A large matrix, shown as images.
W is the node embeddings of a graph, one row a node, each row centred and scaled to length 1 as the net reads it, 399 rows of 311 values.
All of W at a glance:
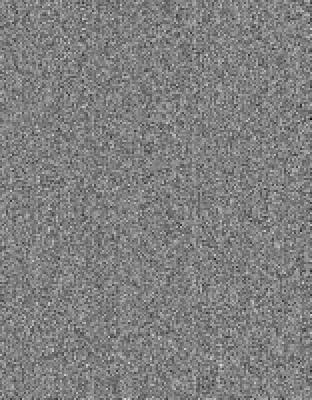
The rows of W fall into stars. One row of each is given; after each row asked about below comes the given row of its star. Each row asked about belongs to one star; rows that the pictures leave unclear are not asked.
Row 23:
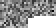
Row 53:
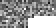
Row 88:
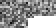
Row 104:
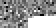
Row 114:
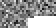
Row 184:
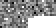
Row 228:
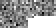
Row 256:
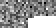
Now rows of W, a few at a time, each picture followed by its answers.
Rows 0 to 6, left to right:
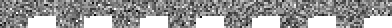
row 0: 114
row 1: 104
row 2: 23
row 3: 114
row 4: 228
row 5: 114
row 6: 88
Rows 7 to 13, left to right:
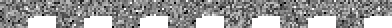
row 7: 23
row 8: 114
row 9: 184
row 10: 256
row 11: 88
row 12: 228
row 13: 256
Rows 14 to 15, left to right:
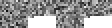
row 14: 104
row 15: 104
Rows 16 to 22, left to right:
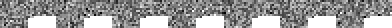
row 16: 53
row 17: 228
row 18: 104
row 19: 104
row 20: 88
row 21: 228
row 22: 23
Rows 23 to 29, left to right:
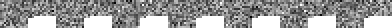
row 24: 53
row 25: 114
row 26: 23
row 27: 53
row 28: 104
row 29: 184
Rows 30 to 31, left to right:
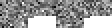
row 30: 256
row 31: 88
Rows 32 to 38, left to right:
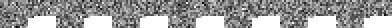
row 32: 228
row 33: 23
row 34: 104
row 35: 184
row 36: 104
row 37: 104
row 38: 88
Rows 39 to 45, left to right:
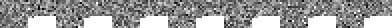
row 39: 114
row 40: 88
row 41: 23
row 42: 256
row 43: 114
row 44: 184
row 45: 256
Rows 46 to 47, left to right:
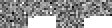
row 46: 228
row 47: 184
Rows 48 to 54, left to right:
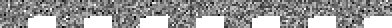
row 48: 184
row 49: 53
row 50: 88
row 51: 114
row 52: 256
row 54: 114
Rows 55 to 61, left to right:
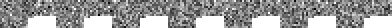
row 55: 114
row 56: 104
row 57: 256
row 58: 114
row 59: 23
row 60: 228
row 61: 23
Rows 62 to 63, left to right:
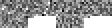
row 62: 23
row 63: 104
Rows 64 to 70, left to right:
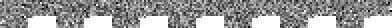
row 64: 88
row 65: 23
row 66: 228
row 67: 114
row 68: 104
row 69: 114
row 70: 104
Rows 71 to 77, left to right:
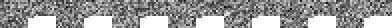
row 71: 228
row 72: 184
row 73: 53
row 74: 256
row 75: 53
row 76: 184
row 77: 184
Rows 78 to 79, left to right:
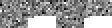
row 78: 228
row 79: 53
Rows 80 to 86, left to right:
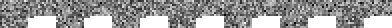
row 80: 88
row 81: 256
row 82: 53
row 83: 23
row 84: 114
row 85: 114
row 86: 104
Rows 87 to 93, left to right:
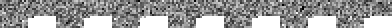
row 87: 53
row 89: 114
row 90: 23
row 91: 114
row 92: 88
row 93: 256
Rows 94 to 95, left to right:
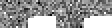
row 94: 53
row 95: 104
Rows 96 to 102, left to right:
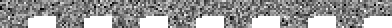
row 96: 53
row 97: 114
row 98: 114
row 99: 53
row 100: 228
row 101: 256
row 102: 88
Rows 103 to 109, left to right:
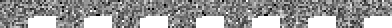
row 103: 53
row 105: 53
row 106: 184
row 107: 104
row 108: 53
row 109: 228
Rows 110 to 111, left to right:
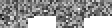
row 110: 88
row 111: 53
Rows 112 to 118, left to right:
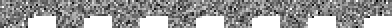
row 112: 256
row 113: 114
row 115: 184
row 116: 104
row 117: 114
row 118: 88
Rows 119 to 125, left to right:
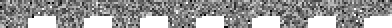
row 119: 53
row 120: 88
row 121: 53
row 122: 184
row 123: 184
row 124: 23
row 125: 104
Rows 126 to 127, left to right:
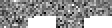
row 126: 228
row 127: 256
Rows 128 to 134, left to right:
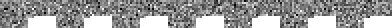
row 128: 228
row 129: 23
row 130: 53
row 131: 104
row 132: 184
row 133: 114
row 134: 88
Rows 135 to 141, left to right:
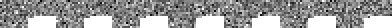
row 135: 88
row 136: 256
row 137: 228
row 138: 184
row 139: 256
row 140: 184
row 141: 228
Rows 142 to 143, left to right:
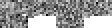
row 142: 256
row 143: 104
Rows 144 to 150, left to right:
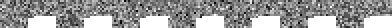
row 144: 23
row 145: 104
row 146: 256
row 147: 104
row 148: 228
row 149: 53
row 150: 104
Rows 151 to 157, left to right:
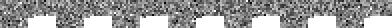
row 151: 23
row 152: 114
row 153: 104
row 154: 23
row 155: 104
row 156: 53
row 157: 184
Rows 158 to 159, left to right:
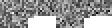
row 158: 114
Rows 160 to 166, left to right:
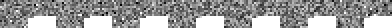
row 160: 88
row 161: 256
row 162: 88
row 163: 184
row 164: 184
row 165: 114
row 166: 184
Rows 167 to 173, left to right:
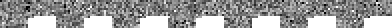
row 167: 53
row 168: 228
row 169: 23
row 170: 114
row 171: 256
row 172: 228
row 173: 88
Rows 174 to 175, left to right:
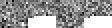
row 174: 256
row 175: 228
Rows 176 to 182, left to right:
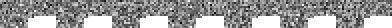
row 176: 104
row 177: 23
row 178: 53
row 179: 88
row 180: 104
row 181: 104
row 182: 228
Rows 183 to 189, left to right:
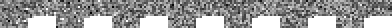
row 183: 23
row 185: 23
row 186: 53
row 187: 53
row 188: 114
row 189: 256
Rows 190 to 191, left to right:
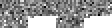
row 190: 104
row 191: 104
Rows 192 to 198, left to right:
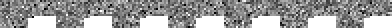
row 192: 88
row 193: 114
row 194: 114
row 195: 88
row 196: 228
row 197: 256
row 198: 23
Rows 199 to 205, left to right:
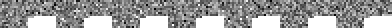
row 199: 114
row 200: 184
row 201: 88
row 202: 114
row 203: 104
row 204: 114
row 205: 104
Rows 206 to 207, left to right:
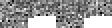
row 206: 256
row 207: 88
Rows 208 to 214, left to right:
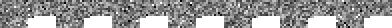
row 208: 114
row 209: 88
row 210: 23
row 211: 256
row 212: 256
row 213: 23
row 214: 256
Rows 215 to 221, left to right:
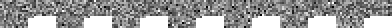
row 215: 23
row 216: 114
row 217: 114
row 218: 114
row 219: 184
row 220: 23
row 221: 88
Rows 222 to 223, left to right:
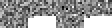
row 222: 53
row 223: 104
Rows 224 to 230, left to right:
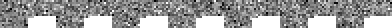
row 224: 184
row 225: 23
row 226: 228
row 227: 114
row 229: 114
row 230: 114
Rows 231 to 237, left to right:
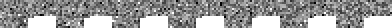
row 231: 104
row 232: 256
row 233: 256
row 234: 53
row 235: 23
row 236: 23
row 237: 184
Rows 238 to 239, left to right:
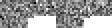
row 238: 23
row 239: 228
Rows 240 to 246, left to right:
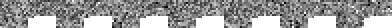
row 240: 228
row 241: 88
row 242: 256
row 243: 228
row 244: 88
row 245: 228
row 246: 114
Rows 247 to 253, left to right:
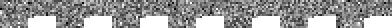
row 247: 53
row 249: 53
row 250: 228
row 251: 184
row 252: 104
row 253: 256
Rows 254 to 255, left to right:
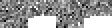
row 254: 184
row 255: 256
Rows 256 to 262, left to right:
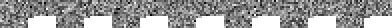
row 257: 114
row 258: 228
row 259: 104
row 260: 184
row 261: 104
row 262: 53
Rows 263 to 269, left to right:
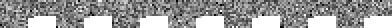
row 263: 256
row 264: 184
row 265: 114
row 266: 53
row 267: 228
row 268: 256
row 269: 23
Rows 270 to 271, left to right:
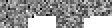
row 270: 53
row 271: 114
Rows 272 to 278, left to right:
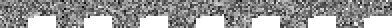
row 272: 104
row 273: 53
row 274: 228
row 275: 23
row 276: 23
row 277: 256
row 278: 114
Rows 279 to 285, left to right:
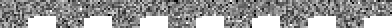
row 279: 228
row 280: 256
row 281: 104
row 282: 53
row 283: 256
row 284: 88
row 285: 228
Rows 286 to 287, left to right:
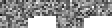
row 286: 114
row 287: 184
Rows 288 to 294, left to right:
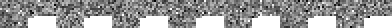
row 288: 114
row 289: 104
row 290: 228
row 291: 23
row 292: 23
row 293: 114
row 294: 88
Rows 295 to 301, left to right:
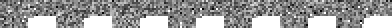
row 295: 184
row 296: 23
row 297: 53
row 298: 228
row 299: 184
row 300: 184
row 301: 184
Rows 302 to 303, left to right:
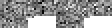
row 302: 228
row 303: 114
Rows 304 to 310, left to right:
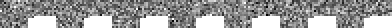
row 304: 228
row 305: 23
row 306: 53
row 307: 184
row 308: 23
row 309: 256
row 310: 23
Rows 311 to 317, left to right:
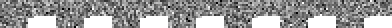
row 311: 23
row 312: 228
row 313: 228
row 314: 53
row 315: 184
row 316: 256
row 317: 184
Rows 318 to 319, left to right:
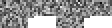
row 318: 114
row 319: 256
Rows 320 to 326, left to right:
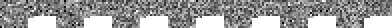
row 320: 184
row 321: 228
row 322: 104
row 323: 104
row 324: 88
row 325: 184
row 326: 256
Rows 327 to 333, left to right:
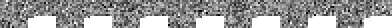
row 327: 256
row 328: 114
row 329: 23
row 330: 114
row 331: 184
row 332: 23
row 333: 23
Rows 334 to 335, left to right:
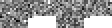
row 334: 23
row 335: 53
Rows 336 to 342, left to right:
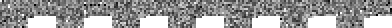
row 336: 88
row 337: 88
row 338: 104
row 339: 114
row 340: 53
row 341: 104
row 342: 104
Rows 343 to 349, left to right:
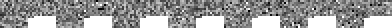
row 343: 114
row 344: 88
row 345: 114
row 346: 53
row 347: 256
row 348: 228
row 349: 88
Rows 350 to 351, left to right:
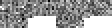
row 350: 88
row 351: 228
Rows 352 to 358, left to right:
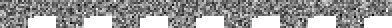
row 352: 53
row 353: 114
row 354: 53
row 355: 53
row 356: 104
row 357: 184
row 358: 184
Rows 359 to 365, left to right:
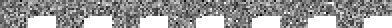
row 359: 184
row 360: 88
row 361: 228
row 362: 256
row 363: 184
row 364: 23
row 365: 23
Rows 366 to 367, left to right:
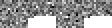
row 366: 23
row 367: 53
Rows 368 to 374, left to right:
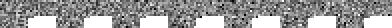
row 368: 53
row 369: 114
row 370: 114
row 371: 114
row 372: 53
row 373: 23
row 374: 256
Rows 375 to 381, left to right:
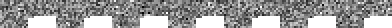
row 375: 104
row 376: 228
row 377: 23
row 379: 228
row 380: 88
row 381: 114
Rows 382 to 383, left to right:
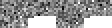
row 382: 256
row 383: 228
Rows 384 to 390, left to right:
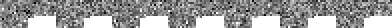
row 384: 23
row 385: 88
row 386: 88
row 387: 228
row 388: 104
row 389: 228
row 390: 184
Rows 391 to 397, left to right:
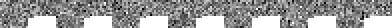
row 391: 23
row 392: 23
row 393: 228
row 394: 256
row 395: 228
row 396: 256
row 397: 23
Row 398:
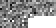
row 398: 184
